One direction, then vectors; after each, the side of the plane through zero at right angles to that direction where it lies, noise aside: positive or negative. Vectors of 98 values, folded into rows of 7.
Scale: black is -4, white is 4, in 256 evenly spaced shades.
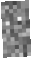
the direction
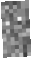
positive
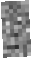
positive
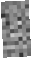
negative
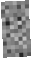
negative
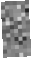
positive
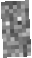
positive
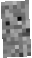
negative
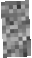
positive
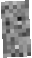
negative
